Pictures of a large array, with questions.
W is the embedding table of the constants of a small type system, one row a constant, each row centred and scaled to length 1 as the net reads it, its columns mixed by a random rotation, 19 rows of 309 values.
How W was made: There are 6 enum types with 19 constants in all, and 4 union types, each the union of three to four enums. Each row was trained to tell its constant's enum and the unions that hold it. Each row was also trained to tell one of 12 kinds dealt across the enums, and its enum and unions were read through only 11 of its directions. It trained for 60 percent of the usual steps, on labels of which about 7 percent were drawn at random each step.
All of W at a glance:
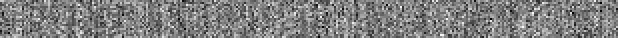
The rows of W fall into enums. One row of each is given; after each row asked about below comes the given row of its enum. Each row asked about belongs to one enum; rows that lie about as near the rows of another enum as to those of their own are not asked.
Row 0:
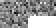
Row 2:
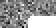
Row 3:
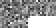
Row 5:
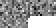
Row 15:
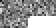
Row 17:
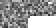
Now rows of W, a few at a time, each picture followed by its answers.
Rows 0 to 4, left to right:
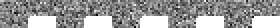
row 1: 5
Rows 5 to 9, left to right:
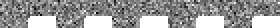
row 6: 2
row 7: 2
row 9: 2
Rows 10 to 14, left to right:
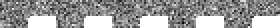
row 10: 0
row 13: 0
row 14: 17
